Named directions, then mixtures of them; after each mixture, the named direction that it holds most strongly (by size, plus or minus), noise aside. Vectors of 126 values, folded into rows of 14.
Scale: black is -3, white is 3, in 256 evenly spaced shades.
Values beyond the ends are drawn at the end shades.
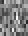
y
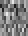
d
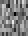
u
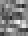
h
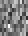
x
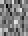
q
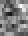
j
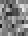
j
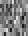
q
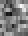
j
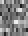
q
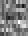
h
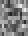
j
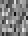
u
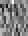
d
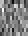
d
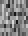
u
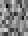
q
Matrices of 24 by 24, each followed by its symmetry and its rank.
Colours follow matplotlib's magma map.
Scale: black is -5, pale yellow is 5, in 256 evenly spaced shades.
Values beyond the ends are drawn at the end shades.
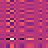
neither, rank one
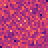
symmetric, full rank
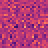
neither, rank five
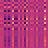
neither, rank one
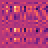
neither, rank two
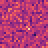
symmetric, full rank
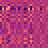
neither, rank two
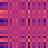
neither, rank one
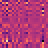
neither, rank two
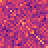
symmetric, full rank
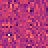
neither, rank five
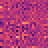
neither, rank five
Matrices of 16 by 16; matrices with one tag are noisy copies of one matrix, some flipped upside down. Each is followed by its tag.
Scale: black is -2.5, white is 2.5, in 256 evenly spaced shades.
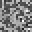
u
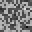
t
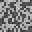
t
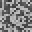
u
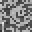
u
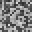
u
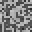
u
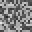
t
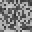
t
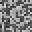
u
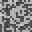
u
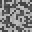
u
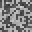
u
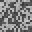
t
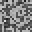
u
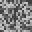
t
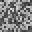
t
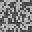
t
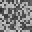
t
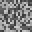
t
